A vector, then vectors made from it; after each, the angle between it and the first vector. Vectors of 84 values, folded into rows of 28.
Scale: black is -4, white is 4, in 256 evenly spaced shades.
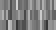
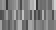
orthogonal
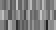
nearly parallel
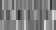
partly opposed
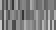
orthogonal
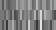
partly aligned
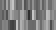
partly opposed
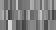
nearly parallel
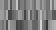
nearly parallel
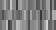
nearly opposite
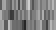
partly aligned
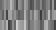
nearly opposite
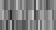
partly aligned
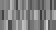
nearly opposite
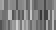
partly opposed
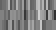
partly aligned
